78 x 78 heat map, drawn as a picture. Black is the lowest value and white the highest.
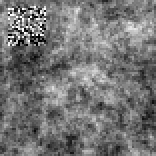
Neither half mirrors the other. The top left is the roughest part. In the top left lies a patch that is rougher than the rest. The field is mottled with small blotches.
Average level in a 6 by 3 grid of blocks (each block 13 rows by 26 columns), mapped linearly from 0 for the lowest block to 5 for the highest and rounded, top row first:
443 | 255 | 042 | 243 | 231 | 212
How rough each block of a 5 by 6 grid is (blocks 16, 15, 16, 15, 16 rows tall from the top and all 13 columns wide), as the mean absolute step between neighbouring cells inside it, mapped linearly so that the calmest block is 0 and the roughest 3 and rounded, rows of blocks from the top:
330000 | 220000 | 000000 | 000000 | 000000
